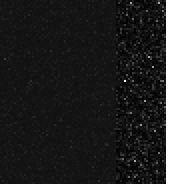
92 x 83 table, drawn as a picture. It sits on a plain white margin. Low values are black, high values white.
Average level on the scale: 10%. Seam: vertical, 70% of the way across, the left part calmer. Mirror symmetry: none. Histogram: skewed, a long tail of high values. Odd rows or columns: none.
